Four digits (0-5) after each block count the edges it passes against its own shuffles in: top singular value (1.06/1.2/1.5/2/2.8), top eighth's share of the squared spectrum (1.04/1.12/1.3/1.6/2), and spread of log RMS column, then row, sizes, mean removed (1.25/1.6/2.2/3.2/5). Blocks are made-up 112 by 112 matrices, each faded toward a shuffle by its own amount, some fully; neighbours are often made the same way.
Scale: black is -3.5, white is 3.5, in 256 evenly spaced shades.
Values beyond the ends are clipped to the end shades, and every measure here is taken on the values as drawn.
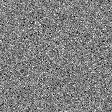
0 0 0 0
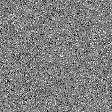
3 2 0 1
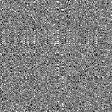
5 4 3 2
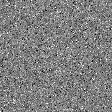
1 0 0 0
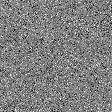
1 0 0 0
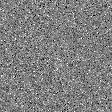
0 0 0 0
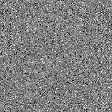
4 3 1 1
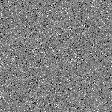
3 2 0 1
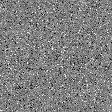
2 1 0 0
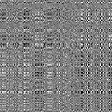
5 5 4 4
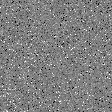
0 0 0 0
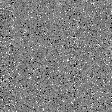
1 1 2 0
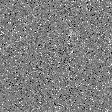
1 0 1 0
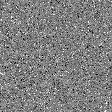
1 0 0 0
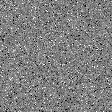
0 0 0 0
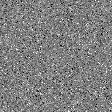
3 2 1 1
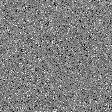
2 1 0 0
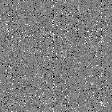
2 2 3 2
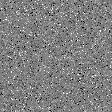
0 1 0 0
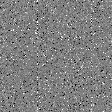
2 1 1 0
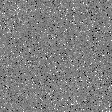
0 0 0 0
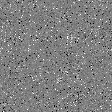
1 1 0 0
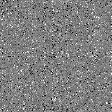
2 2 2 2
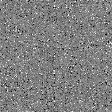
1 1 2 0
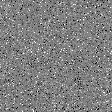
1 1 1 0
